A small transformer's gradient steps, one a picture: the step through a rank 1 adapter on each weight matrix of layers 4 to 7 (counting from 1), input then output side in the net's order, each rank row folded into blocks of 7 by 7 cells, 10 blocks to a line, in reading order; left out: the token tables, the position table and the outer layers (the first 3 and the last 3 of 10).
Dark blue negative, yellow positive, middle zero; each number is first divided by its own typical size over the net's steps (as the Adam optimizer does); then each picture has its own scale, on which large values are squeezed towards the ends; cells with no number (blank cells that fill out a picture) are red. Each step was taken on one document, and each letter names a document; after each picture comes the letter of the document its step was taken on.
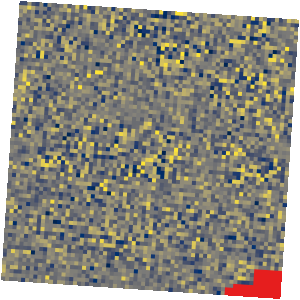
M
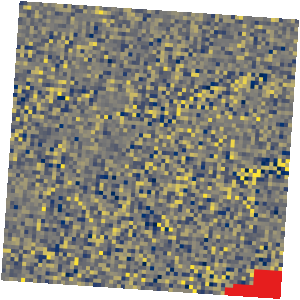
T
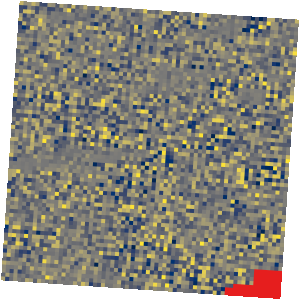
M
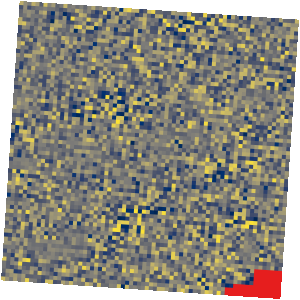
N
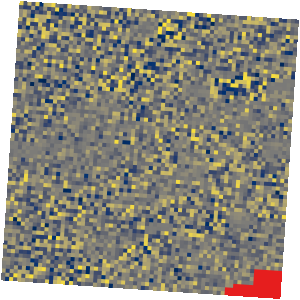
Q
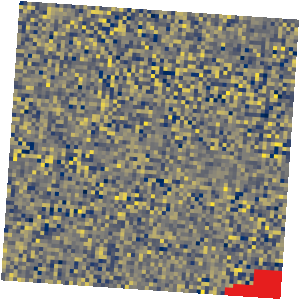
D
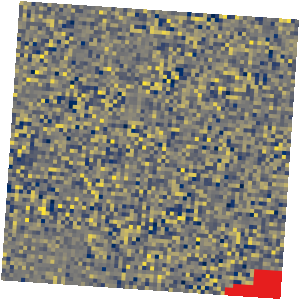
T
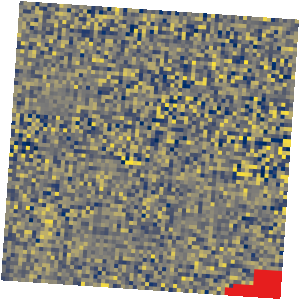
N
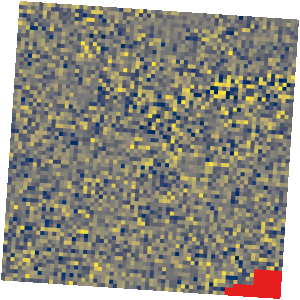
D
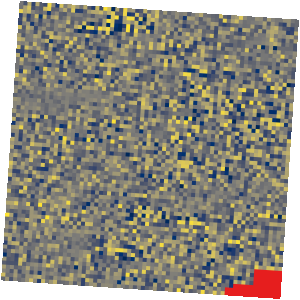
N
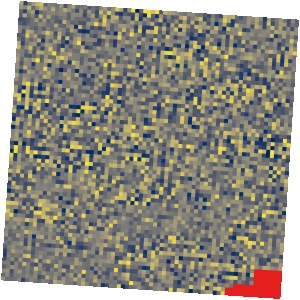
N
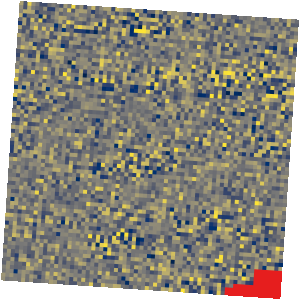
M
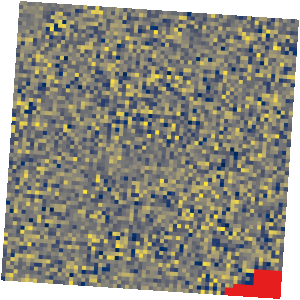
D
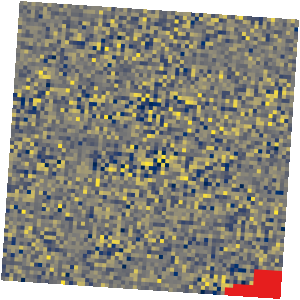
T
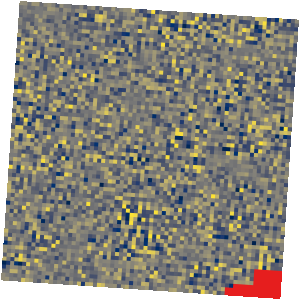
M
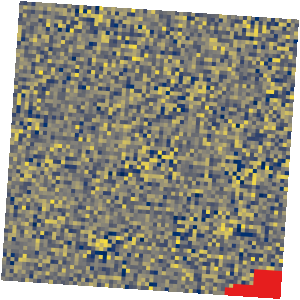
N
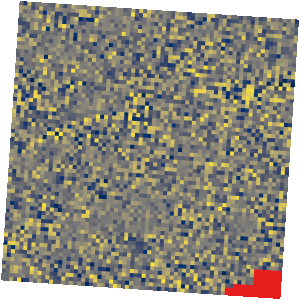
D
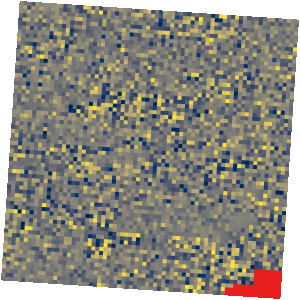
T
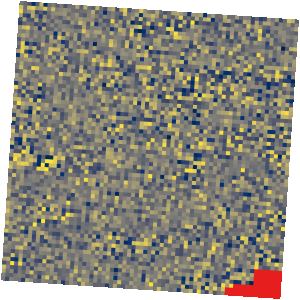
D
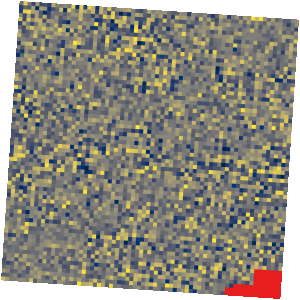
M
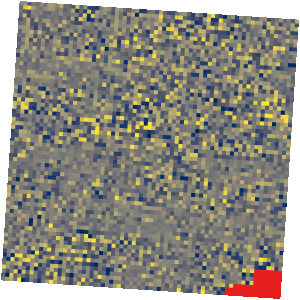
D
